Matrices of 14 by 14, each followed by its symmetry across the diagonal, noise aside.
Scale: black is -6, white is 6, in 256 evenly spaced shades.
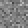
neither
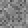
symmetric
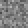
antisymmetric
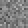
antisymmetric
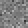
neither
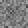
symmetric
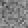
symmetric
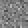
antisymmetric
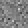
antisymmetric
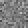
neither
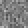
neither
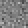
antisymmetric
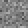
neither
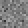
neither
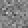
neither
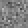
antisymmetric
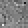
antisymmetric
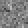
antisymmetric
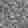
neither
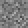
symmetric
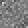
symmetric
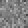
neither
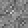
symmetric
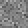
symmetric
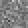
neither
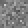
symmetric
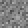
symmetric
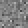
antisymmetric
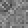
symmetric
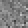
antisymmetric
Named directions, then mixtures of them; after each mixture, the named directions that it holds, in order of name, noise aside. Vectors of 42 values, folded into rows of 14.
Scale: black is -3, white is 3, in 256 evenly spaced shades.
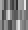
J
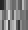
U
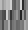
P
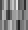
J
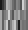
U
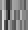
J, P, U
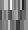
J, P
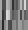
J, P, U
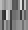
J, P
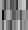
J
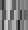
P, U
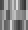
J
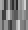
J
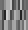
P, U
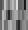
J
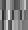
J, P, U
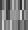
J, P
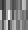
J, U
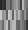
P, U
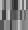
J, P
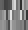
P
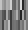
P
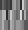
P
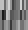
J, P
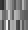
U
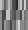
J, P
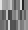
P, U
